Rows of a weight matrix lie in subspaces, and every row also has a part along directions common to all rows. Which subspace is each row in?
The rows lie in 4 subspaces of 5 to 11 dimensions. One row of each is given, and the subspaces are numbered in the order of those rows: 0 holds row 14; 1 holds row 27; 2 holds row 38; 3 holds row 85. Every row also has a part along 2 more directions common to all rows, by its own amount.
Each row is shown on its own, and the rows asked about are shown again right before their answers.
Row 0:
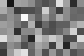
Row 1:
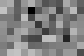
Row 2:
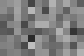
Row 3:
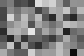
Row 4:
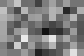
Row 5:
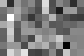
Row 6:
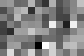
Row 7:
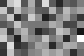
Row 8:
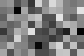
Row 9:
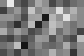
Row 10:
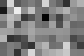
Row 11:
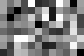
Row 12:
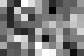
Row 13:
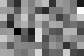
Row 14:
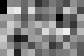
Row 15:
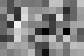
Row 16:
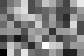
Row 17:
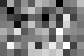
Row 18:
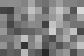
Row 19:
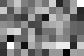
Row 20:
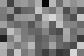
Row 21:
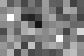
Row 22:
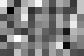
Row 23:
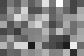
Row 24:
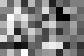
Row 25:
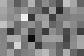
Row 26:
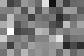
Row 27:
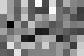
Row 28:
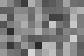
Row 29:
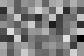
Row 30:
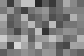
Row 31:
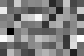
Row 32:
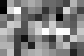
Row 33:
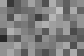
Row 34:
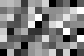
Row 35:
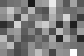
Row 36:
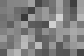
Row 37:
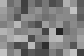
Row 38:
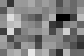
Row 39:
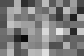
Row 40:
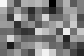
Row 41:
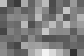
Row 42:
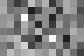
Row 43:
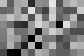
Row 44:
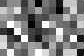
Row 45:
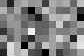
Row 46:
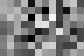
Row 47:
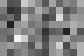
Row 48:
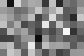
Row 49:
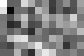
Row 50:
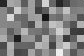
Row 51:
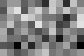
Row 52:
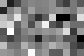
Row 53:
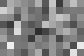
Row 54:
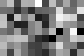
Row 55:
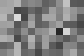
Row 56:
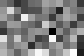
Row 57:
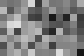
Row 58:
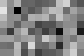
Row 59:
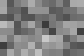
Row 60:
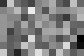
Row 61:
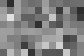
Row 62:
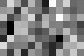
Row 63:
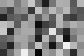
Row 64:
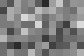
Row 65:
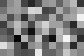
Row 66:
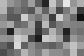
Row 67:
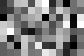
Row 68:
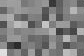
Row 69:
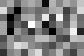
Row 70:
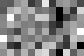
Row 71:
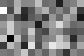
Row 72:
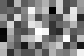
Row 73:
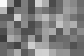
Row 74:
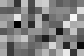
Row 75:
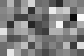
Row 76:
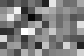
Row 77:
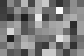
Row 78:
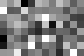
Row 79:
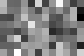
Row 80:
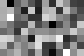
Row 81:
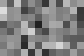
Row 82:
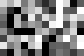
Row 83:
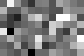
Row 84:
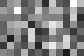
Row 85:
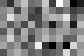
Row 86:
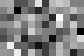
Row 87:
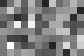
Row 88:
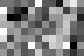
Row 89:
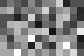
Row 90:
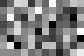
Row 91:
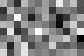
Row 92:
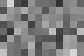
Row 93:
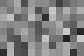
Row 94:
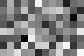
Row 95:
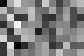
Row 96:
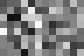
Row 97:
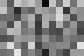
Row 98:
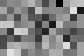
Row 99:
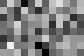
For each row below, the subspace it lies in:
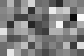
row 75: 1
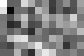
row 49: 0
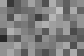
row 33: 2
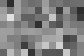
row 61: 3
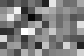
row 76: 3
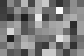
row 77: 3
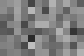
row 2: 1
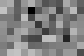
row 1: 1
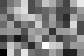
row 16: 3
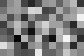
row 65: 1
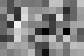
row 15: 0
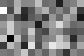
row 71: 3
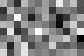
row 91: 2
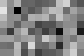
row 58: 0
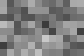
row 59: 3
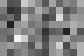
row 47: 0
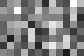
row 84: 3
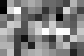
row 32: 0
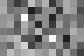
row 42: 1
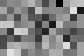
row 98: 1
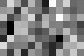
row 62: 3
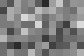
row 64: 3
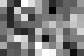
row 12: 0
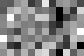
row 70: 2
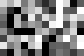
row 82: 1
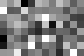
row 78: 0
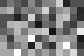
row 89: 1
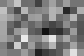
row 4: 0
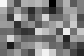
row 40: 0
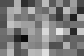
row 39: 0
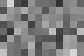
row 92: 3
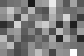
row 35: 1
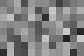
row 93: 2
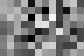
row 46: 1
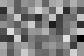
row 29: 2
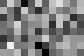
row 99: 0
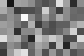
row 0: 3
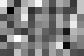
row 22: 0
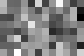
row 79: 1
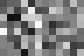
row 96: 3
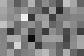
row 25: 1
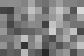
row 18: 1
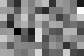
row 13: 1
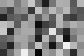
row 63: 1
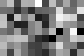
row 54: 0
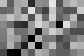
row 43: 1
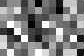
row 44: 1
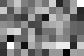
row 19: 3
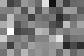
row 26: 3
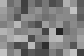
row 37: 3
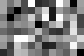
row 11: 1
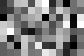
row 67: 3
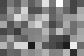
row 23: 3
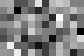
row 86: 0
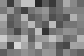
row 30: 0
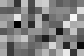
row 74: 0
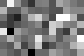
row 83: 2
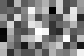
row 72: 1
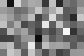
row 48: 2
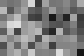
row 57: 2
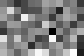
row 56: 1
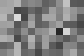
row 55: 0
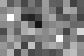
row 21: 3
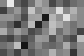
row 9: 2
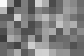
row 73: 0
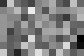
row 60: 3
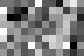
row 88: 3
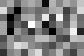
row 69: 3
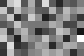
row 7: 2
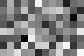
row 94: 1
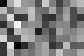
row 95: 2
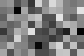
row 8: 0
